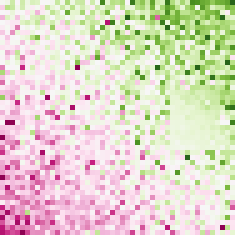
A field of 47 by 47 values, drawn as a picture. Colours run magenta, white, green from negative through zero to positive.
The field climbs toward the top right. No regular stripes run through it. In the middle right lies a patch that is calmer than the rest. The top right is the ninth with the highest average. The values follow a bell shape. Neither half mirrors the other. Overall the values sit about 50% of the way up the scale. The bottom left is the ninth with the lowest average. The middle right is the smoothest part.
